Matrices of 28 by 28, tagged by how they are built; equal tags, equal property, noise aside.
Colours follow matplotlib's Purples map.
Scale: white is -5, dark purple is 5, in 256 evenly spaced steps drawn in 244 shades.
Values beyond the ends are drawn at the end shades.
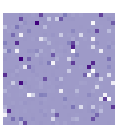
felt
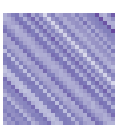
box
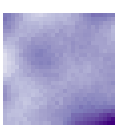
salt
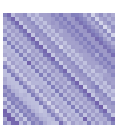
box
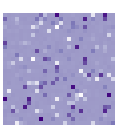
felt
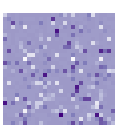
felt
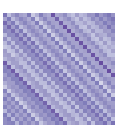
box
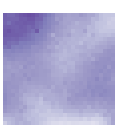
salt
